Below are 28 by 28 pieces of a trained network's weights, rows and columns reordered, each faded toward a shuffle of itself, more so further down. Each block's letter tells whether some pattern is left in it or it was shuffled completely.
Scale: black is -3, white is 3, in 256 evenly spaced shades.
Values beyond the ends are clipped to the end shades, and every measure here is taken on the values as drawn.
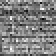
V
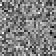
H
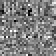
V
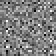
V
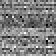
V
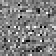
V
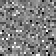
H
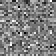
V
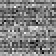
V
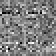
V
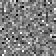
H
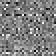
V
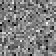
H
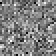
V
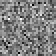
H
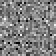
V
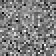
H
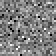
H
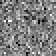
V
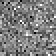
H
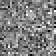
V
